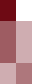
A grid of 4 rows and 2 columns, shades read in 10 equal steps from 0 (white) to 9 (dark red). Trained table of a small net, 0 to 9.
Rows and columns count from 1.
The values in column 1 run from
3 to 9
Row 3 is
6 3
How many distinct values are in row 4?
2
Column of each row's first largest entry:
1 1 1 2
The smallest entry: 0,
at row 1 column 2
